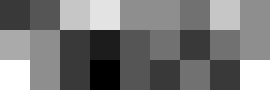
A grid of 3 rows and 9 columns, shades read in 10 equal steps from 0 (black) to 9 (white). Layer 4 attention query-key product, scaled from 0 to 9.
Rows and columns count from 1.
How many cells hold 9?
2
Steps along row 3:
down down down up down up down up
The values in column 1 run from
2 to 9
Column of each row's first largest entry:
4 1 1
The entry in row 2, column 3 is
2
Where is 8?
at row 1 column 4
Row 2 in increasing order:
1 2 2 3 4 4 5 5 6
